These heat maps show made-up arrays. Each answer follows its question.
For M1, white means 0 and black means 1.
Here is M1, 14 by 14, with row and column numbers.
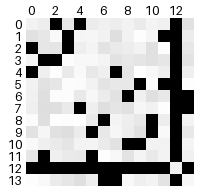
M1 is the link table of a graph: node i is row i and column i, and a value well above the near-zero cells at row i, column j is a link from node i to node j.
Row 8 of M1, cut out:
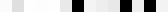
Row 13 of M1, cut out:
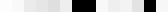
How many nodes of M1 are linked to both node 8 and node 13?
2
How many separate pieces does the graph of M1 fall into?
1
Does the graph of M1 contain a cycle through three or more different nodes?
yes
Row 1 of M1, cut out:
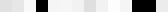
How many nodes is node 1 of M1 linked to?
3
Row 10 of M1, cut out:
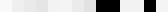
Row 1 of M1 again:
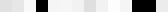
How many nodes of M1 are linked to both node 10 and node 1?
1
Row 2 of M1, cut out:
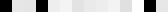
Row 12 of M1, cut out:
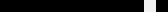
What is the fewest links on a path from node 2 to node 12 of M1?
1
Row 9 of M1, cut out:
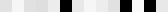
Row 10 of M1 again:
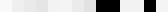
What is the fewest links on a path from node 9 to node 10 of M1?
1
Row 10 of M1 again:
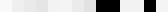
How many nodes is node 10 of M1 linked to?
3
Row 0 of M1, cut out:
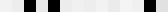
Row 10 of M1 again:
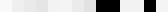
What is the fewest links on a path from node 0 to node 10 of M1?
2
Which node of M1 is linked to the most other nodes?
node 12
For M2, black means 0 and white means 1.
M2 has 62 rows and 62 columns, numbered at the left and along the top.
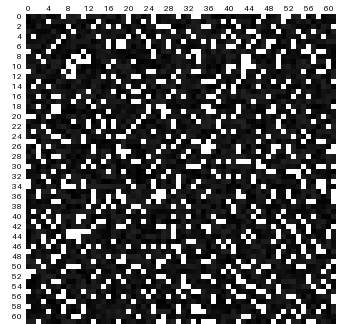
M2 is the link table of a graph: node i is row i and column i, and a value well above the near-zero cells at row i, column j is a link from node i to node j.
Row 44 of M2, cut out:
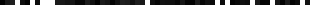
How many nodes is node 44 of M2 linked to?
11
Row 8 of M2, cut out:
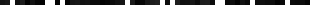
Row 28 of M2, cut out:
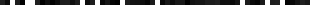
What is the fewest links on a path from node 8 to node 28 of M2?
2
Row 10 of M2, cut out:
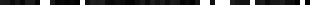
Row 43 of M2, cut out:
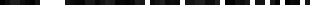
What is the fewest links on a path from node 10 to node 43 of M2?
1
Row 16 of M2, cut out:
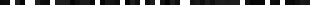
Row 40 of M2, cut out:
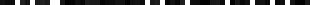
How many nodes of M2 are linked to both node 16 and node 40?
3
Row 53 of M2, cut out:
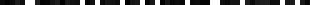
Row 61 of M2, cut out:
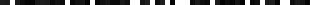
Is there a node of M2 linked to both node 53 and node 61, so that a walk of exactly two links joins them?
yes
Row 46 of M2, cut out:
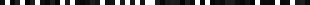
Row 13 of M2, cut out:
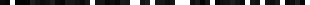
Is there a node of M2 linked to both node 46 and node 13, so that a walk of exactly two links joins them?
yes
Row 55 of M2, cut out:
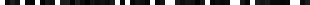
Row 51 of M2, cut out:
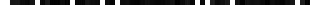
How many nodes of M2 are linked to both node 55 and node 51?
6
